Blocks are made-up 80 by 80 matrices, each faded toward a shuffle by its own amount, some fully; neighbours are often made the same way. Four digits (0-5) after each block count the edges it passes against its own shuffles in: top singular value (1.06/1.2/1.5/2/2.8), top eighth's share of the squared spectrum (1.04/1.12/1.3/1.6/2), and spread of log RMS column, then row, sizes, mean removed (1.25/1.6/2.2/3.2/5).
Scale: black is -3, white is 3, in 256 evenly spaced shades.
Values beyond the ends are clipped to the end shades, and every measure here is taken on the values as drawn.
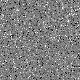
2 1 0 0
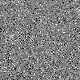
0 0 0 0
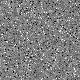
0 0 0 0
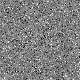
0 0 0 0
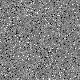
0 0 0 0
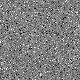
0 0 0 0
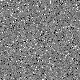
0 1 0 0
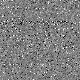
1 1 0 1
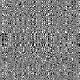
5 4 3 3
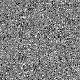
3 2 1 1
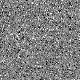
3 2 1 0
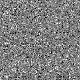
3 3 1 1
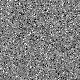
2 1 0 0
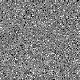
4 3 2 1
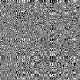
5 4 3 2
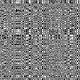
5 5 4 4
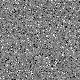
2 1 0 0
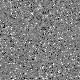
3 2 0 0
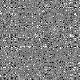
4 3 2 2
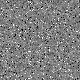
2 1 0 0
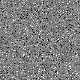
3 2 1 1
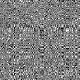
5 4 3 3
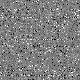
3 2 0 2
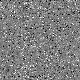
2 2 0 0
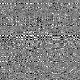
4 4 1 3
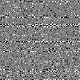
4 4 1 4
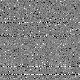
4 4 1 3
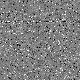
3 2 0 1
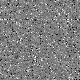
2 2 0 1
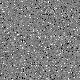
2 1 0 0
